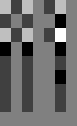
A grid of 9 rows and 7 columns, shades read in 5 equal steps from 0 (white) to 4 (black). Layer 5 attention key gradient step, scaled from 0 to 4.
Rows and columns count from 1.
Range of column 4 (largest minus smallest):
0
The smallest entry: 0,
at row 3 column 6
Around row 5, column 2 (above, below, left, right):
2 2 3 3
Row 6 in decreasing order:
4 3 3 2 2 2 2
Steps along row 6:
down up down same up down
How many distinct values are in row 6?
3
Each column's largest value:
4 3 4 2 3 4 2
